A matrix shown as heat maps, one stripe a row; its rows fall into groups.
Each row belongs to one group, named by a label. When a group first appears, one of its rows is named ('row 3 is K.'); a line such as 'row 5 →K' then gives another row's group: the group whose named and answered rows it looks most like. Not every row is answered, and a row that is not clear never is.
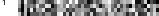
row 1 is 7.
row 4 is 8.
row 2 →8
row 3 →7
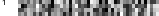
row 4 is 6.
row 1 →8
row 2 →8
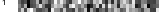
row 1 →7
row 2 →7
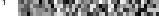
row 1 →7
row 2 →8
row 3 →8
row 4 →7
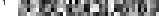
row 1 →8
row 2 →8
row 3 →8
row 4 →6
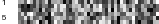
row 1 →6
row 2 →7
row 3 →7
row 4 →6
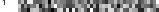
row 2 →7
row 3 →8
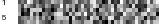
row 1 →6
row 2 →8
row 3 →8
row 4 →7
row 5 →8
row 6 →6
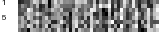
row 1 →7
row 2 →7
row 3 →6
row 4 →6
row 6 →8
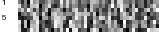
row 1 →8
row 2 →8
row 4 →7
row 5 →7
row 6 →7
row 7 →7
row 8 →8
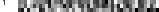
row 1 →6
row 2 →6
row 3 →7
